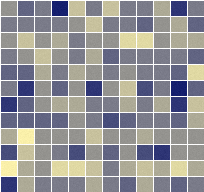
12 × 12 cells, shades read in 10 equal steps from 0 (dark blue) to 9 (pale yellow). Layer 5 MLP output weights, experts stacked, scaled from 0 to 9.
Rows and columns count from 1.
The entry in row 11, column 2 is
6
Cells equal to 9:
2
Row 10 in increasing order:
1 2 2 2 3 4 5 5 5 5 5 7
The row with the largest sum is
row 11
